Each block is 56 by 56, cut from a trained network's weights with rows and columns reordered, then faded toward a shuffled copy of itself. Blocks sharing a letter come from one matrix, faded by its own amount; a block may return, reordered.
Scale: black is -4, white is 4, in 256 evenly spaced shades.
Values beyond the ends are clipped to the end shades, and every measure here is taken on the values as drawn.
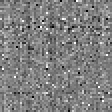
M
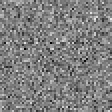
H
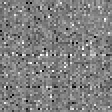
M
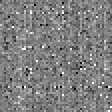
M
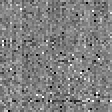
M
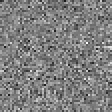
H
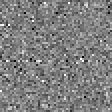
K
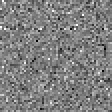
K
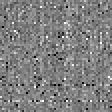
M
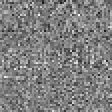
H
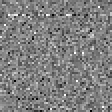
K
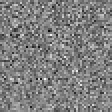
H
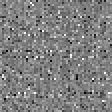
M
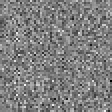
H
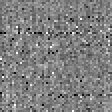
M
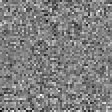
H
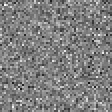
K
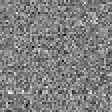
H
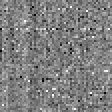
M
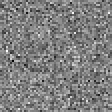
H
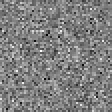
K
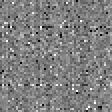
M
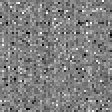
M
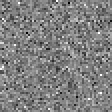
K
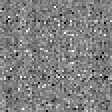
M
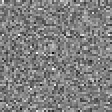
H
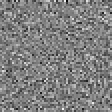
H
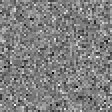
K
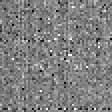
M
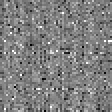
M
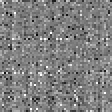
M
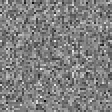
H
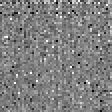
M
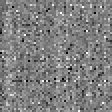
M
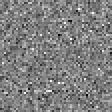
K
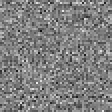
H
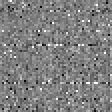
M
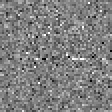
K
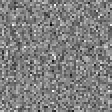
H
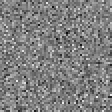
K
